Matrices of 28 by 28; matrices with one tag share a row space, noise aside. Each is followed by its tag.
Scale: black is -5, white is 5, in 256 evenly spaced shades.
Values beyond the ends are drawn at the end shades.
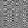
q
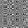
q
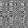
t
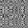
t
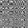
t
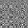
t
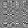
q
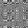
q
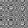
t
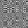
q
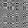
q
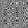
q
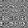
t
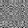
t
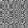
t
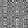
q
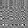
t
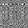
t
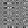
q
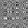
q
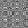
q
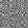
t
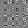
q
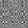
t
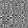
t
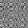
t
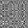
t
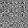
t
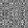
t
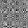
q
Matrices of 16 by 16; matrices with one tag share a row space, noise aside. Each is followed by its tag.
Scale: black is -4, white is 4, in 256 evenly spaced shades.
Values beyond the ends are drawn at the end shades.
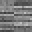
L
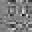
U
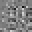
U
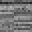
L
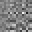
U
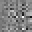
U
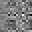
U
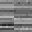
L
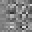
U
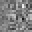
U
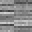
L
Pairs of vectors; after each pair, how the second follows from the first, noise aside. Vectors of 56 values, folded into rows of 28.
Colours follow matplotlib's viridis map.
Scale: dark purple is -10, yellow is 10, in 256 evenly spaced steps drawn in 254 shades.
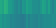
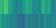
scaled up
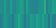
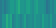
shuffled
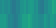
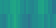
negated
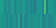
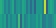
scaled up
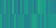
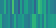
scaled up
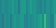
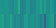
negated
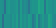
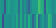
scaled up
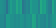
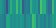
scaled up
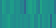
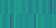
shuffled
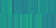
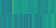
negated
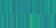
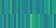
scaled up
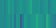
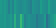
negated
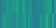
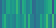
scaled up
